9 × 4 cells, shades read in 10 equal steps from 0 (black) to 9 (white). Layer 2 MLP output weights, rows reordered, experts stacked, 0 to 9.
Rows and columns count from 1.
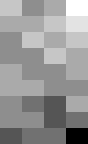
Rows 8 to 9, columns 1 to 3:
5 5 3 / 3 4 4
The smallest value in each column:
3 4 3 0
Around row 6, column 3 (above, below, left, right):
5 3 6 5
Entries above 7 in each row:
1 1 0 0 0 0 0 0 0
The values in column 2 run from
4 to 7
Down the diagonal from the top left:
7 6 6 6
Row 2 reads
6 6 7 8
